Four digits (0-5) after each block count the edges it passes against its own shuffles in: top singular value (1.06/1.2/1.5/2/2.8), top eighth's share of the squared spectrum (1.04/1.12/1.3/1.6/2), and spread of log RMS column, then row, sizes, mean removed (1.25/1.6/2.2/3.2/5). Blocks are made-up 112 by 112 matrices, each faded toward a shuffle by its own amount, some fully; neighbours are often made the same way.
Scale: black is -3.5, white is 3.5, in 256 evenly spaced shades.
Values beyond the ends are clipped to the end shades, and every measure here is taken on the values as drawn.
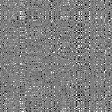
5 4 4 3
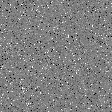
0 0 0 0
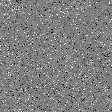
1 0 0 0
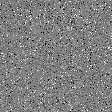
3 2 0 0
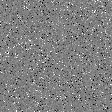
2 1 0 0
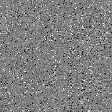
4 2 2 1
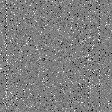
4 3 2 0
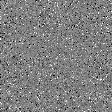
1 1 1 1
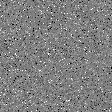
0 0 0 0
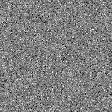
3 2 0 1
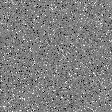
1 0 0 0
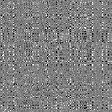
5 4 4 3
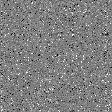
3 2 1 0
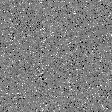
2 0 0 0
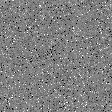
0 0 0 0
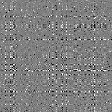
5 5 3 3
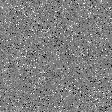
2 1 0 0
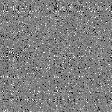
4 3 2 2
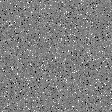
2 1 0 0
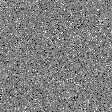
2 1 0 0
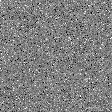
1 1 0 0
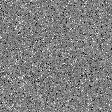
2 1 0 0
